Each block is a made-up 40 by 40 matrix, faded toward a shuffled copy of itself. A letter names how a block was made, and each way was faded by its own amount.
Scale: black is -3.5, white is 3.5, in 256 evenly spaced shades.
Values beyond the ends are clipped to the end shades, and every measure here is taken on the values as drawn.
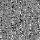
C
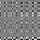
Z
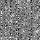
C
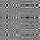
Z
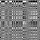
Z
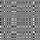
Z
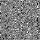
C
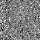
C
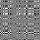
Z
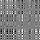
Z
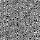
C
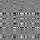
Z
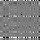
Z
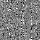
C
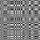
Z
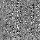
C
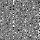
C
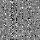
C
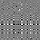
Z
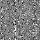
C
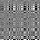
Z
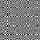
Z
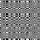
Z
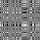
Z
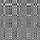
Z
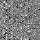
C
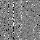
C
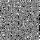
C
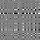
Z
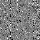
C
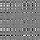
Z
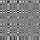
Z
